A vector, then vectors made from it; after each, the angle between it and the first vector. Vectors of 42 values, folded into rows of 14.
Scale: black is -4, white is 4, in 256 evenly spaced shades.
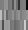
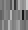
partly opposed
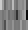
orthogonal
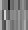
partly aligned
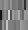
orthogonal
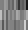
nearly parallel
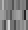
partly aligned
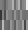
nearly opposite
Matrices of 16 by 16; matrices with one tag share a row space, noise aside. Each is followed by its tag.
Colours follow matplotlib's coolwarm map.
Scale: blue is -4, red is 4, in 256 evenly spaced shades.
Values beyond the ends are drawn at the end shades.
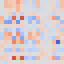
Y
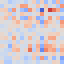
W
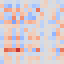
Y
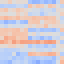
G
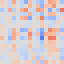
W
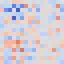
Y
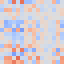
Y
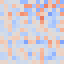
W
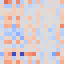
Y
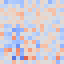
Y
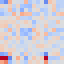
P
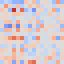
Y
